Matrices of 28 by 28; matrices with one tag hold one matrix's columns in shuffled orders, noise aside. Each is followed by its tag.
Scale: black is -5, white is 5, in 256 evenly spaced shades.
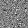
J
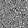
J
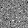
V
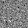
V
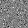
J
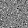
J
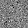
V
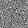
J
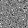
J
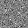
J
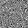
J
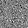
V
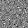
J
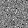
J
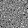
J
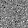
V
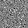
J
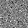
V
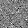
J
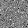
J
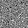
V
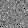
J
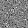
J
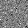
J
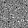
V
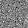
V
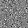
J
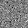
V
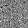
V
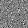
J
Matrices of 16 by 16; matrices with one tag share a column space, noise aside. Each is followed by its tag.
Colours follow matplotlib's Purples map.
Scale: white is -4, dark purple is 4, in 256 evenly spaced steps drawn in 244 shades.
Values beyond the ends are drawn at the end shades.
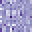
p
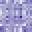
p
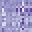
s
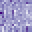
p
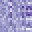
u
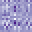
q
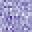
u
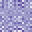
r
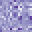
u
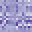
q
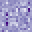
s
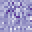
u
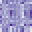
p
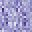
s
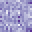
p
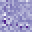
q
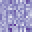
p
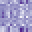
p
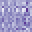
s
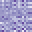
r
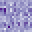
s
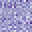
r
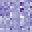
u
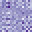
r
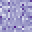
u
